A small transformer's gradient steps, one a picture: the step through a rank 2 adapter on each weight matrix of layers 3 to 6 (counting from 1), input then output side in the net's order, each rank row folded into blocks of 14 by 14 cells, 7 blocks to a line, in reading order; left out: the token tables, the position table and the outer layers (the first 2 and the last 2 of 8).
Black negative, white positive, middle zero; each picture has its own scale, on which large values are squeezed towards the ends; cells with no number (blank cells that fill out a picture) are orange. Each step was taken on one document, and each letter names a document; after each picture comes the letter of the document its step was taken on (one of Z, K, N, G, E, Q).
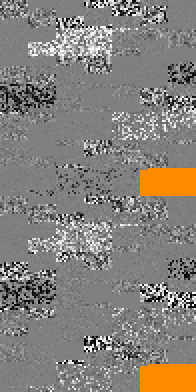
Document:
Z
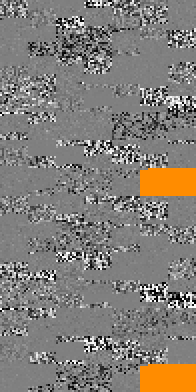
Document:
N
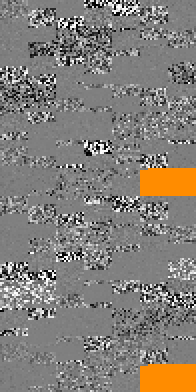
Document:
Z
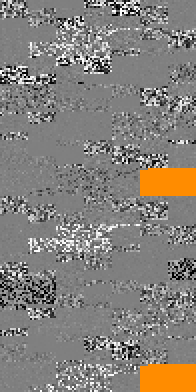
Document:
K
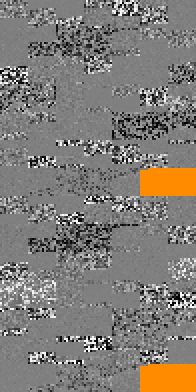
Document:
N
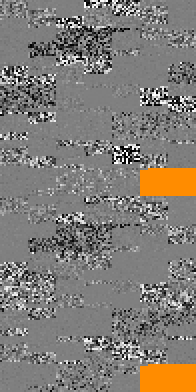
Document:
Z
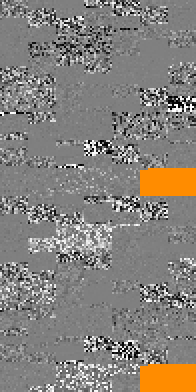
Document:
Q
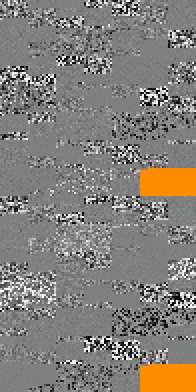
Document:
N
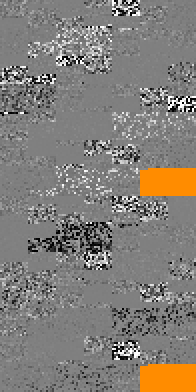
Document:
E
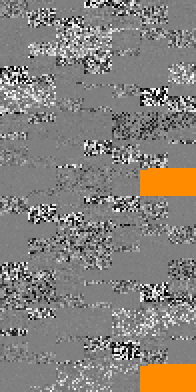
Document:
Z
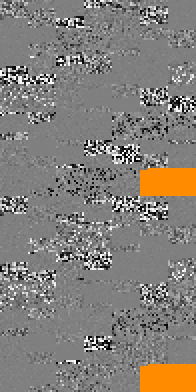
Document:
K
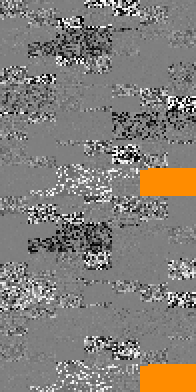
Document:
E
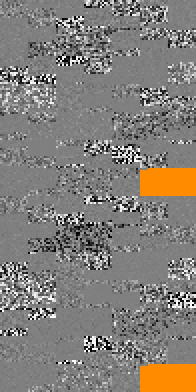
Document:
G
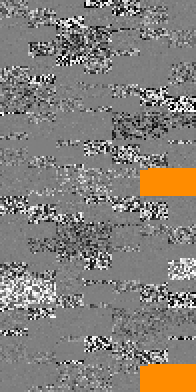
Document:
G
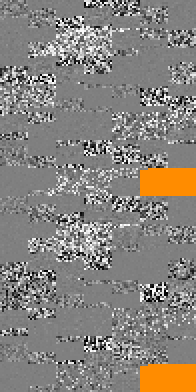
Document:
Z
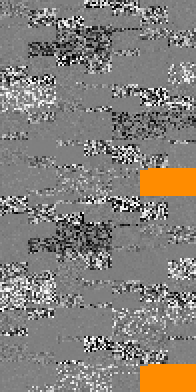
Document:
G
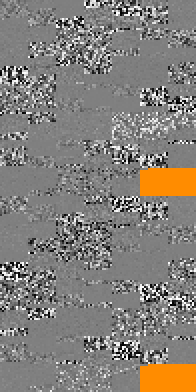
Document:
Z
